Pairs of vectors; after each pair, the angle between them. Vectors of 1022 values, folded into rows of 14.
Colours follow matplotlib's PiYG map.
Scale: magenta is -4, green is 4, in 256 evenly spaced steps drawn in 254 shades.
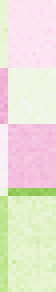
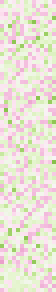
orthogonal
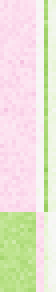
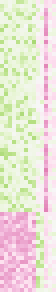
nearly opposite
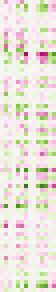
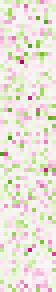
partly opposed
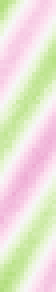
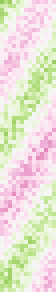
nearly parallel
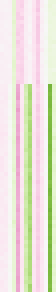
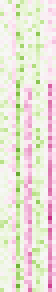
nearly opposite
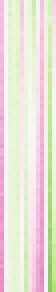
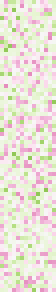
orthogonal
